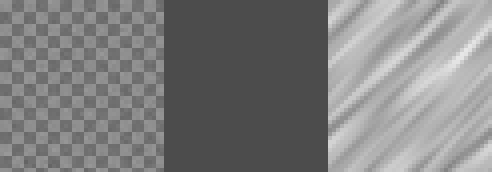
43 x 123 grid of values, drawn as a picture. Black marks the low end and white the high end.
It is made of 1 by 3 panels. Panel 1,1: middling, checkered. Panel 1,2: low, flat. Panel 1,3: high, slanting up to the right.
